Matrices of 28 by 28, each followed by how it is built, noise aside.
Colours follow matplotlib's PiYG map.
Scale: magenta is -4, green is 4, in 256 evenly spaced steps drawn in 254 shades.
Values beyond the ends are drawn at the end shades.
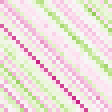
Toeplitz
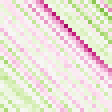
Toeplitz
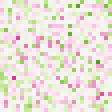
noise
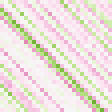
Toeplitz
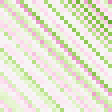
Toeplitz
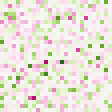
noise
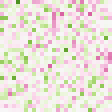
noise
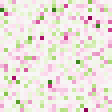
noise
